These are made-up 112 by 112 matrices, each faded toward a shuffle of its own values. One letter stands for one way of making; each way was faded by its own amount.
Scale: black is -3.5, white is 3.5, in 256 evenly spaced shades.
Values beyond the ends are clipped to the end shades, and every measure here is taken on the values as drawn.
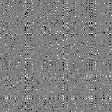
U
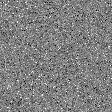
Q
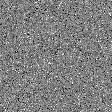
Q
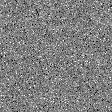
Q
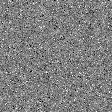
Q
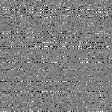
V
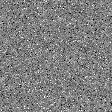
Q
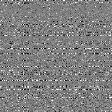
V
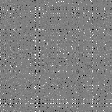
U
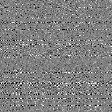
V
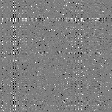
U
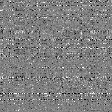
V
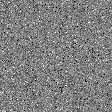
Q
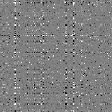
U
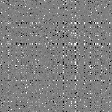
U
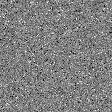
Q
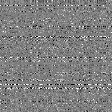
V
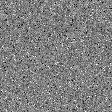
Q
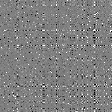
U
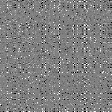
U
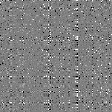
U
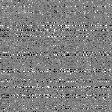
V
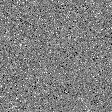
Q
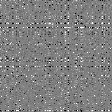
U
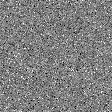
Q
